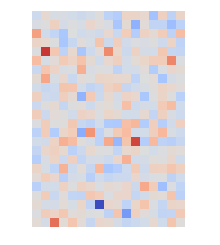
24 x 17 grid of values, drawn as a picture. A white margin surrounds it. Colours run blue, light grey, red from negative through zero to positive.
Grain: fine. Slope: none. Average level on the scale: 50%. Histogram: heavy tails on both sides. Mirror symmetry: none. Stripes: none.
